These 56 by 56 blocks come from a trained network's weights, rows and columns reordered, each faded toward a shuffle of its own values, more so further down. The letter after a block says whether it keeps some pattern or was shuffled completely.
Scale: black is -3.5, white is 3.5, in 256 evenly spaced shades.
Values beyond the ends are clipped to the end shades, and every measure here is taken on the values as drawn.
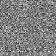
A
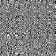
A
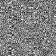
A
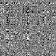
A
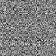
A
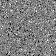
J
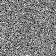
J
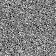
J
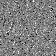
J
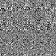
A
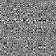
A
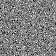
J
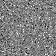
J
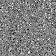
J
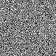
J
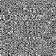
A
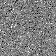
J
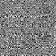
A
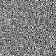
A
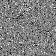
J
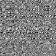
A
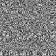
A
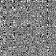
A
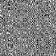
A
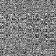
A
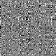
A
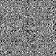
A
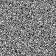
J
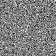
J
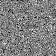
J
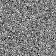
J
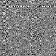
A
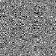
A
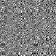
A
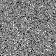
J
